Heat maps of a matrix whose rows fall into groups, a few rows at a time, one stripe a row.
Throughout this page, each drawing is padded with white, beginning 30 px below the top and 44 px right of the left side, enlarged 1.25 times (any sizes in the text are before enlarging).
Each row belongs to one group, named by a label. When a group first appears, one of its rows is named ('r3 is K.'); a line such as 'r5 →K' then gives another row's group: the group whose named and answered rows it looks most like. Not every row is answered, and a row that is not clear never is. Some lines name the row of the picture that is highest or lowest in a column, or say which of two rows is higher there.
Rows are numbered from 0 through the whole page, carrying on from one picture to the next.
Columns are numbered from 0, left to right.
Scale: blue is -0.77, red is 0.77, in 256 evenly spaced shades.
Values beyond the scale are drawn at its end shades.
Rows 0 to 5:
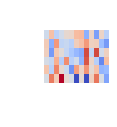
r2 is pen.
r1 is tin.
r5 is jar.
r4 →tin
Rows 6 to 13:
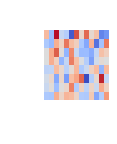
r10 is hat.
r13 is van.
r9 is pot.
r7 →van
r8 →pot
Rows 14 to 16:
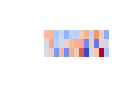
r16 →jar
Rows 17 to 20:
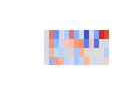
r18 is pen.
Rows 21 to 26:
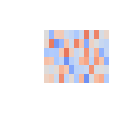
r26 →jar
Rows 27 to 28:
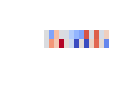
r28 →jar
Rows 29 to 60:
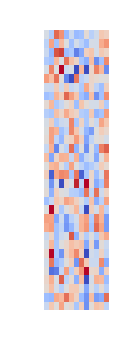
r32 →van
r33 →jar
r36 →van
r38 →van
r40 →pot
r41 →pot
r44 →pot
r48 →van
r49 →pot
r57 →jar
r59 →van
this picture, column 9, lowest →40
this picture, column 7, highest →55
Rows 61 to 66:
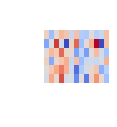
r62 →hat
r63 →jar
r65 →jar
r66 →jar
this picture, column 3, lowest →62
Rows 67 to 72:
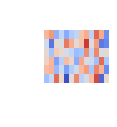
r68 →tin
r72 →hat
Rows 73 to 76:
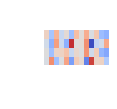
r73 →tin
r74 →pot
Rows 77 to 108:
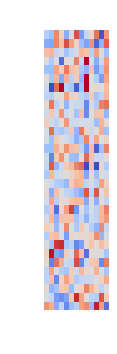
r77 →hat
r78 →van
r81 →van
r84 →van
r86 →jar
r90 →van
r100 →hat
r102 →pot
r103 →hat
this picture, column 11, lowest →77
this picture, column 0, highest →108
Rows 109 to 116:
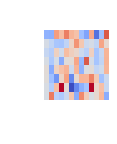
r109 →van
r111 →van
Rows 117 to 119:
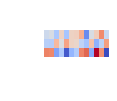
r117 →jar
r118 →van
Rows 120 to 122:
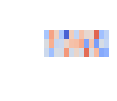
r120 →hat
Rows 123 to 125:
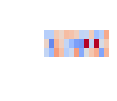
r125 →hat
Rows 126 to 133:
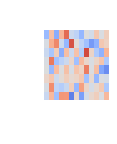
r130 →tin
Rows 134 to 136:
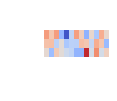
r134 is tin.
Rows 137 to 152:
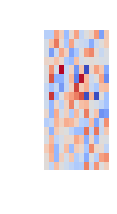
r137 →hat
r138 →pot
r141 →jar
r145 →tin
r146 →tin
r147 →van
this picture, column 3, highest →141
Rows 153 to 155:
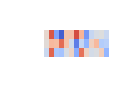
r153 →pot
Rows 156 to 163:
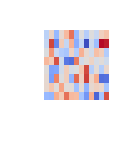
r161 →tin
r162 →jar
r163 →van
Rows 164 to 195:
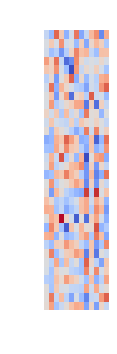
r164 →hat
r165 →jar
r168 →tin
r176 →van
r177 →van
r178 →jar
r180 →van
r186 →hat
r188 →van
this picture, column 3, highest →185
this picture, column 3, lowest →166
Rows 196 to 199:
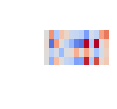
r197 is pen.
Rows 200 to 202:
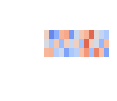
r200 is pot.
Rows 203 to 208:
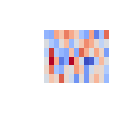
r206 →pot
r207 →pot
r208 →jar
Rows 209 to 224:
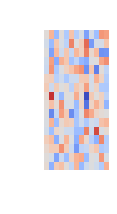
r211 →tin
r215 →tin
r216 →pot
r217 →jar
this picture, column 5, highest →210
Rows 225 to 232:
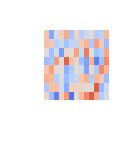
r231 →hat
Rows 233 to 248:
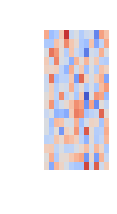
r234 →van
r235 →pot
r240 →jar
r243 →hat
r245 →van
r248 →pen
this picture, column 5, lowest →236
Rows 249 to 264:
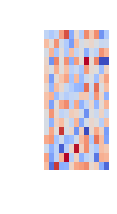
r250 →tin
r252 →tin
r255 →pen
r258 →pot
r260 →jar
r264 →tin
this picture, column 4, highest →263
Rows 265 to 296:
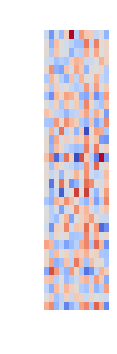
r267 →pen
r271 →pen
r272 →van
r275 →van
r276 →jar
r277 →tin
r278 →pen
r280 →pen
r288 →pen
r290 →tin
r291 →pot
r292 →pot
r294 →van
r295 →pot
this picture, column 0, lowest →292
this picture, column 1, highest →292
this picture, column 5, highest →265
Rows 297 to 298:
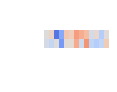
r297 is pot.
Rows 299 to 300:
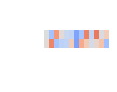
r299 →pen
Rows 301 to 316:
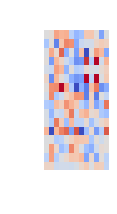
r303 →jar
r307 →jar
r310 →tin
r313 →pot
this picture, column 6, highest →312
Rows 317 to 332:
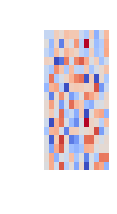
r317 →van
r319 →van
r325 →pot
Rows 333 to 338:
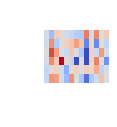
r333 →pen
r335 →pot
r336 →jar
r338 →pot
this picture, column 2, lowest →334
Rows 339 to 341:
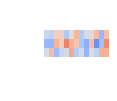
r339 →hat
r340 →van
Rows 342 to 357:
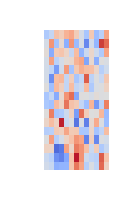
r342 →van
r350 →van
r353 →van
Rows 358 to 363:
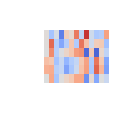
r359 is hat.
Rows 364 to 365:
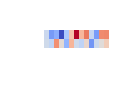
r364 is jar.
